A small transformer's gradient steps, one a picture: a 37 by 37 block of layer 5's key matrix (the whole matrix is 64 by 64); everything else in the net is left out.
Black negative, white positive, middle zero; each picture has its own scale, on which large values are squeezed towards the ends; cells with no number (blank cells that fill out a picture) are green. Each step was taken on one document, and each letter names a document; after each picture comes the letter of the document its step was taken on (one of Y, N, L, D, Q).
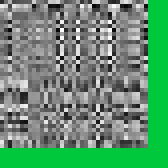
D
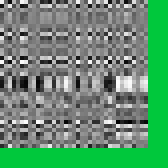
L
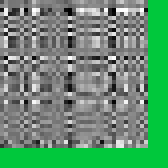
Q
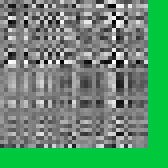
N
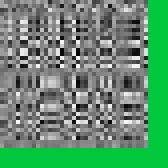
D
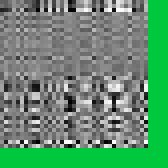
Q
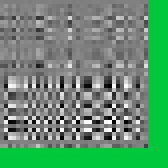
N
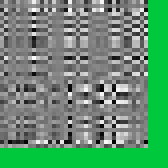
Q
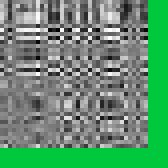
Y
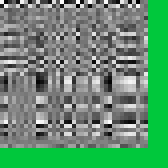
L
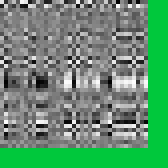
L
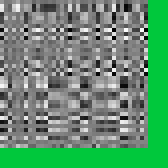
Y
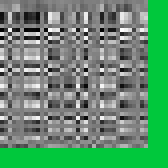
Y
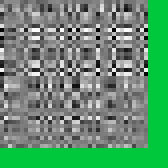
Y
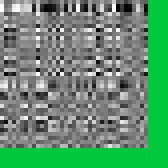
Y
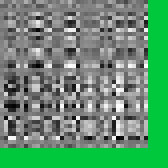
N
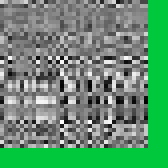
L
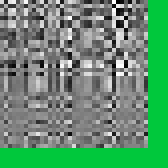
N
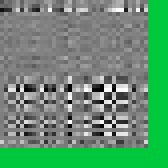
Q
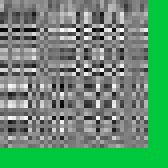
Y
